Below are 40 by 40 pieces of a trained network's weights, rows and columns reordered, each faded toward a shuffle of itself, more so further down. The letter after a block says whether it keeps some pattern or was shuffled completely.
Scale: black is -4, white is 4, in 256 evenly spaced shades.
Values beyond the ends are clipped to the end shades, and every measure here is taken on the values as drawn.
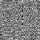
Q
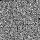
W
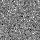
W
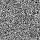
W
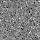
W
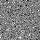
W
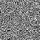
Q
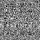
Q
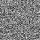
Q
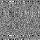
Q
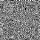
Q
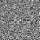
Q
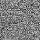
Q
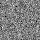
W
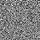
Q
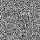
Q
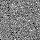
W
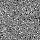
W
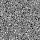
W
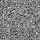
W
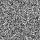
W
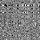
Q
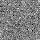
W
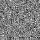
Q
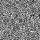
Q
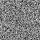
W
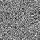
Q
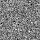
W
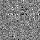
Q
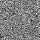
Q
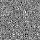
Q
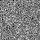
W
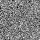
W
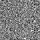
Q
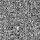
Q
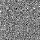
Q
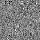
Q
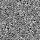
W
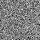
W
